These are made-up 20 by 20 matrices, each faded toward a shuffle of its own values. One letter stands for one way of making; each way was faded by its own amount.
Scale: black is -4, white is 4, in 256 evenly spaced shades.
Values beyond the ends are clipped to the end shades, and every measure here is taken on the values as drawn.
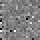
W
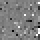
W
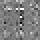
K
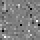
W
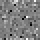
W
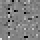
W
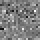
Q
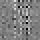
K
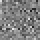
Q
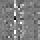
K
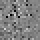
W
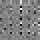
K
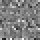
Q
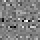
Q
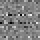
Q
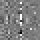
K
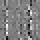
K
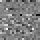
Q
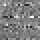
Q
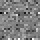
Q
